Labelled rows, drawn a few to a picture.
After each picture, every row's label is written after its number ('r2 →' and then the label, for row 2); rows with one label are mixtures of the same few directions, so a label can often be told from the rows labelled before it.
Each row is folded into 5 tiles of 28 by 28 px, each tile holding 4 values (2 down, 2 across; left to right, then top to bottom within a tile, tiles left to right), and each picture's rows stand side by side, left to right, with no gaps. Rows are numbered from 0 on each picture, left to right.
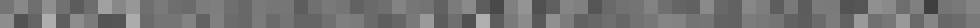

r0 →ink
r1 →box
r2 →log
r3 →box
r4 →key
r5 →log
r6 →key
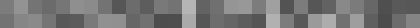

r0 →log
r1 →ink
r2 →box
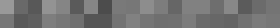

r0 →log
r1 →log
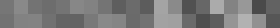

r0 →log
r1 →log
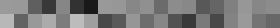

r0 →ink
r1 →box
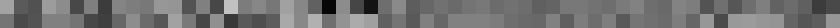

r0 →log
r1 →key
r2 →ink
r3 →box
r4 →box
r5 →box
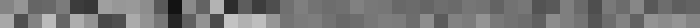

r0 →ink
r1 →key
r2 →log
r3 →box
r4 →key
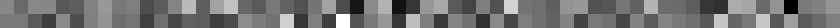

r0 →box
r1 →ink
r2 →box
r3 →key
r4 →key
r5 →key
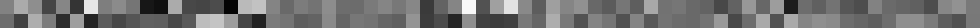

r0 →key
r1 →log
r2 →ink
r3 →ink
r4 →key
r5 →key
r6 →log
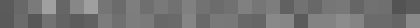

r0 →ink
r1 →ink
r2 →box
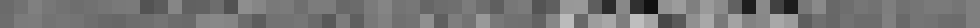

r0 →key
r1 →log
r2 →box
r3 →box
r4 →ink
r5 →ink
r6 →ink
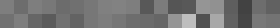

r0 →box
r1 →box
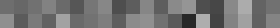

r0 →box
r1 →box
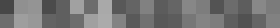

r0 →log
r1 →log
